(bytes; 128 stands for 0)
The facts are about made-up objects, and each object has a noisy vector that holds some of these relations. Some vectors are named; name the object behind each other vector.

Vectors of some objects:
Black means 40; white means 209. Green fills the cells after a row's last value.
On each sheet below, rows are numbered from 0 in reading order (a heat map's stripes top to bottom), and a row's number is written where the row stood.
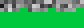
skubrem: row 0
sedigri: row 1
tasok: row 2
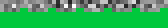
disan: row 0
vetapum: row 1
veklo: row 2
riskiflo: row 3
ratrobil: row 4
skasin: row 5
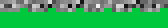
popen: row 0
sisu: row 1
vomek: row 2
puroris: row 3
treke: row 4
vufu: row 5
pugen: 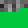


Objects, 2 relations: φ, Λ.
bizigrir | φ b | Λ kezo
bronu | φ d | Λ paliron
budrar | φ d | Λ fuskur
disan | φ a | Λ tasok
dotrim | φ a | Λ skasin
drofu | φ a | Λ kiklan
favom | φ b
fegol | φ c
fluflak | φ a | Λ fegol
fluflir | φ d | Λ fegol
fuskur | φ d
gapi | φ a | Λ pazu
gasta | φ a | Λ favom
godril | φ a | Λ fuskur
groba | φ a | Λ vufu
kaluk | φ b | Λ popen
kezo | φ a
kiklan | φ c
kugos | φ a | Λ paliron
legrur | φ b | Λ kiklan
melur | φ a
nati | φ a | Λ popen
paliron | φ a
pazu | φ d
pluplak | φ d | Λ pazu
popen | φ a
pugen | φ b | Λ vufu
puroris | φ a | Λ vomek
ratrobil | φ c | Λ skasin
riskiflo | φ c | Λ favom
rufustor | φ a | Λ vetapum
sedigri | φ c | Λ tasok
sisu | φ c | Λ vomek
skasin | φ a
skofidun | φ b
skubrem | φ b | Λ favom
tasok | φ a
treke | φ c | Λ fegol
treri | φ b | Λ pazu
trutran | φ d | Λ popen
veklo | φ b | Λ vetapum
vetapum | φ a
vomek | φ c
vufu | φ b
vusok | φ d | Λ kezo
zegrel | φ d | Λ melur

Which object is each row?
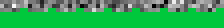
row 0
nati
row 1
treri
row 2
skofidun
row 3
favom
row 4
kaluk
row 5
fegol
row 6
fluflir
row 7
fluflak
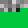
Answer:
trutran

